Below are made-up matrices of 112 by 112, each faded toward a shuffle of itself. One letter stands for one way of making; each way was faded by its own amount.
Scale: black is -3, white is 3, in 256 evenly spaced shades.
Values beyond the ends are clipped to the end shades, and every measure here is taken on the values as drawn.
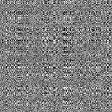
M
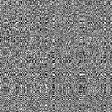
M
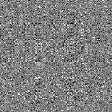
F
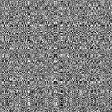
M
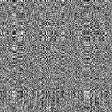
M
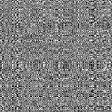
M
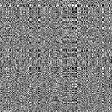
M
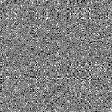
F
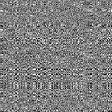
M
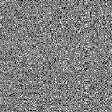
F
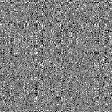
F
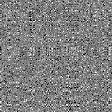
F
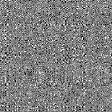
F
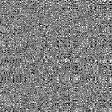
F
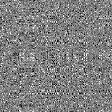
F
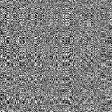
M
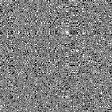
F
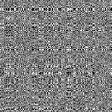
M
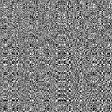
M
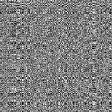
M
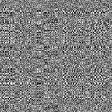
M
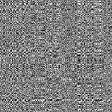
M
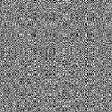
M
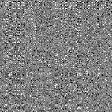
F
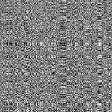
M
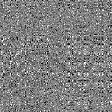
F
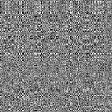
M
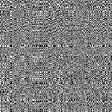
M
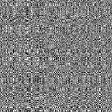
M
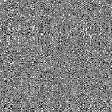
F
